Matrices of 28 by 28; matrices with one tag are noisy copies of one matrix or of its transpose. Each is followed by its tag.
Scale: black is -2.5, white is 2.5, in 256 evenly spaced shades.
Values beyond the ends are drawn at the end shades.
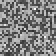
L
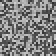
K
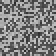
K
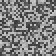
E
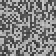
E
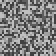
L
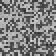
K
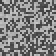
K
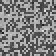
K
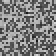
K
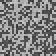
K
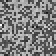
K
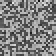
L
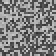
K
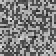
L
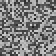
E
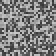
K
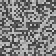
E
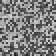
K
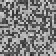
L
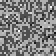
E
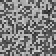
K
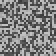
L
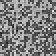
K
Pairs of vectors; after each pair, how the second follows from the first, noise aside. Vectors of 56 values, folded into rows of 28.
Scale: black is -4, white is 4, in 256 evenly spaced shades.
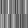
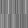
shrunk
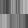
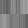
shrunk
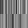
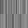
shrunk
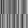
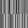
wrapped around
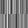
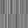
shrunk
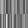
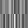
wrapped around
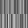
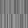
shrunk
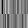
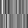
negated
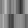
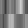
negated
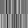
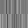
shrunk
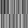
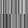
wrapped around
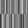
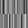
wrapped around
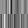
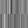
shrunk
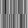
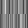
negated
